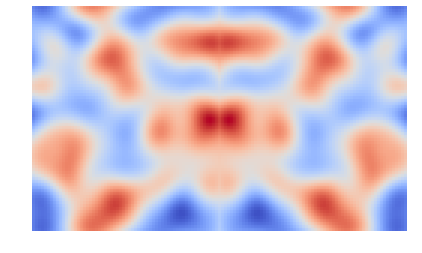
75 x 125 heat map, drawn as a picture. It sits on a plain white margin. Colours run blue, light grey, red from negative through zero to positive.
Slope: none. Ninth with the lowest average: bottom middle. Ninth with the highest average: centre. Grain: smooth. Mirror symmetry: left to right. Lone odd cells: none.
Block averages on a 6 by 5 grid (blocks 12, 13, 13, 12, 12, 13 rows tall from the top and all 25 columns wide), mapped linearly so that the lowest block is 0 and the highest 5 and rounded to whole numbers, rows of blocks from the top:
12321
23332
13431
32523
32323
22022
